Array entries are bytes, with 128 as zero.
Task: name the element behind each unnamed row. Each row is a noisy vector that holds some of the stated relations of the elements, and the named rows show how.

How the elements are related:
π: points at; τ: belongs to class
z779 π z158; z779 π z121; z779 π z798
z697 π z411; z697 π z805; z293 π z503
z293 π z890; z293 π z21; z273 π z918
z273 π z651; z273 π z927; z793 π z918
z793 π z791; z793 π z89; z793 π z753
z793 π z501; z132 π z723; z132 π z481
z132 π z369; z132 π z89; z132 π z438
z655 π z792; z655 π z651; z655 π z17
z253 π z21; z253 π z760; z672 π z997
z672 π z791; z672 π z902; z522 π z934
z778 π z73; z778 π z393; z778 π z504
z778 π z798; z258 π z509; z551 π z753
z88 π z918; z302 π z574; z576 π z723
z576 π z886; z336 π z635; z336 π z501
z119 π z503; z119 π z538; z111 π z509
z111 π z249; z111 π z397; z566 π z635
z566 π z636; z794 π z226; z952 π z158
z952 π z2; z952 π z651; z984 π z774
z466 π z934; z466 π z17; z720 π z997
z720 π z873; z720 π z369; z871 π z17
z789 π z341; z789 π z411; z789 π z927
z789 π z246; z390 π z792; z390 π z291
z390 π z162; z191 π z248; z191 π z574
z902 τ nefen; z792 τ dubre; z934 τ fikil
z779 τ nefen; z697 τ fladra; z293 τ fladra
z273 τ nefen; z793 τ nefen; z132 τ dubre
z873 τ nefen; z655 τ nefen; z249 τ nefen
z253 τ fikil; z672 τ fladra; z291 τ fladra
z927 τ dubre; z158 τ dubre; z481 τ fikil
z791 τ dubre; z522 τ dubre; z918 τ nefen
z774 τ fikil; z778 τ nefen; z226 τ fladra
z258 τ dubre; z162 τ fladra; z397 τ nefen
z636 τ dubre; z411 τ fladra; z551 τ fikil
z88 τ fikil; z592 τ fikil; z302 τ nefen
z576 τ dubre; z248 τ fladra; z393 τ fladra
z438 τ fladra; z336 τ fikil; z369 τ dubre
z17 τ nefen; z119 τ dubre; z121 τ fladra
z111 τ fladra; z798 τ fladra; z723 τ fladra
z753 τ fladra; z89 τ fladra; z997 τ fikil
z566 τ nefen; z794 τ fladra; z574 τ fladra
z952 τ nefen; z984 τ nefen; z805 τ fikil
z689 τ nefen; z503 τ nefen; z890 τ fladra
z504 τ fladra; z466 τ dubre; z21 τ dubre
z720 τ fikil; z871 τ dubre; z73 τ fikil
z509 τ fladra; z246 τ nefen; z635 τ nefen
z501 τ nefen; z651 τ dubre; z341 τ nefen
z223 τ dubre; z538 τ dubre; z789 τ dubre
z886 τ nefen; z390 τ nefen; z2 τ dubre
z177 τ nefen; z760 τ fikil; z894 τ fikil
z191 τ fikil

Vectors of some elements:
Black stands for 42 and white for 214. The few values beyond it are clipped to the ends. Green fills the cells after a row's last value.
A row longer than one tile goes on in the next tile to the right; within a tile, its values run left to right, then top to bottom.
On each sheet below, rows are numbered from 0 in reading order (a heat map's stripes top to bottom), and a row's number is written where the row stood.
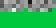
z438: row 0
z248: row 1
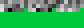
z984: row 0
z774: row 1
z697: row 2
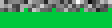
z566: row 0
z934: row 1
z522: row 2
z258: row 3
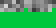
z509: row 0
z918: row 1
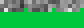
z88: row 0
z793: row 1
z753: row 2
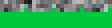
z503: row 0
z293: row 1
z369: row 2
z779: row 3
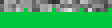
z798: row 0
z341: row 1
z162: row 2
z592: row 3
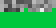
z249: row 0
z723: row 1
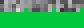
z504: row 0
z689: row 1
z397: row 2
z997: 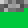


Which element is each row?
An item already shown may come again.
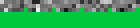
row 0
z551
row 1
z636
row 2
z302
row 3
z871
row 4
z302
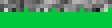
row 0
z253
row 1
z158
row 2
z791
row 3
z778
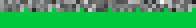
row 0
z273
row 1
z501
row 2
z390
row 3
z336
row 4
z223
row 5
z522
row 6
z635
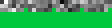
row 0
z226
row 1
z720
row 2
z258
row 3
z793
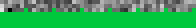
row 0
z984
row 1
z760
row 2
z119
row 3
z927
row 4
z779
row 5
z17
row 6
z791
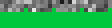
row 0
z792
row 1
z88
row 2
z789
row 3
z336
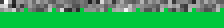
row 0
z794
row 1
z952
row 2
z191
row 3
z789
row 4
z411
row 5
z793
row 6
z566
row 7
z952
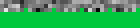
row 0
z805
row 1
z302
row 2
z651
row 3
z73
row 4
z886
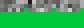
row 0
z2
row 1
z890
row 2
z672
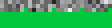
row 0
z655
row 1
z635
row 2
z89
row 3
z466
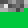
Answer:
z111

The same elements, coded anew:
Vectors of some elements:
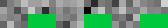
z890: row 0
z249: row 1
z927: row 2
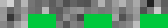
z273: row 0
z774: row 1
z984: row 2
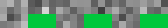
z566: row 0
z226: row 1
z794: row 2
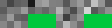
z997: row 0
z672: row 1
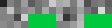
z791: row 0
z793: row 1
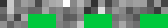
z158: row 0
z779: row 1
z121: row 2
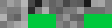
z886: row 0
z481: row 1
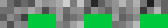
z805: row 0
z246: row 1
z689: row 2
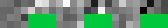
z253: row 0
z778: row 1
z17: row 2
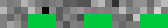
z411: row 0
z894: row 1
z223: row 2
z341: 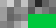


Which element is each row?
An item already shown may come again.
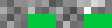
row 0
z794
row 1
z293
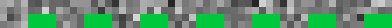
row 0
z566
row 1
z226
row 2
z466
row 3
z792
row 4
z720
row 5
z651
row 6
z760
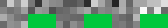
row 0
z503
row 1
z551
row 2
z119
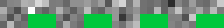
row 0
z293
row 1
z794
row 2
z273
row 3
z636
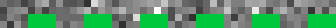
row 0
z934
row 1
z336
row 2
z258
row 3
z73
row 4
z697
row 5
z509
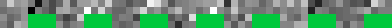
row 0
z17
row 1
z789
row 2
z253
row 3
z258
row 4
z651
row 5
z918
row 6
z88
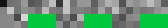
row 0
z369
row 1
z2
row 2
z111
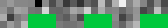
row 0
z302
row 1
z191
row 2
z952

